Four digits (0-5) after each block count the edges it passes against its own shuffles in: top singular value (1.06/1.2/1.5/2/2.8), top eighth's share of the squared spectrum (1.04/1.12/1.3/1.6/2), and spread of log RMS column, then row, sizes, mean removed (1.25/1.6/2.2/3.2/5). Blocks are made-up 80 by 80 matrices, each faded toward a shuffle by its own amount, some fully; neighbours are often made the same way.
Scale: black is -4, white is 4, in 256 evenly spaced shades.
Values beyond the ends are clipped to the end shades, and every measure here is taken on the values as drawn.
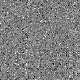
3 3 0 1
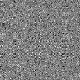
4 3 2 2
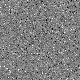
0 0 0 0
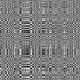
5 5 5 4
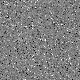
1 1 0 0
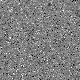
1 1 0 0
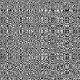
5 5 3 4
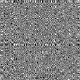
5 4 3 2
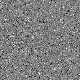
3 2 0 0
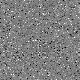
3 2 0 0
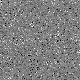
3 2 0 0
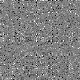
4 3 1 2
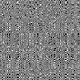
5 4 3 3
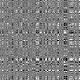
5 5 4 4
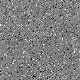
2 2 0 0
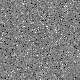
1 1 0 0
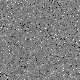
1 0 0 0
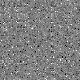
3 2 1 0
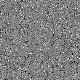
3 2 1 0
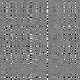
5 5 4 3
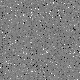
1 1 0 0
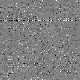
4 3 1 2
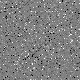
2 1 0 0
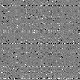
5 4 2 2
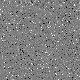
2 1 0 0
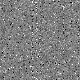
1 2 2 0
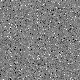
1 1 1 0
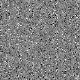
1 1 3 0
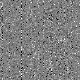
2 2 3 0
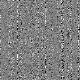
2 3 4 0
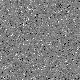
0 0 0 0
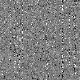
2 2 3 0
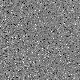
0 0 0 0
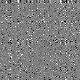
4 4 2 2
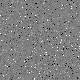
0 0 0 0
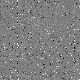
3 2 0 1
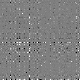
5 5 2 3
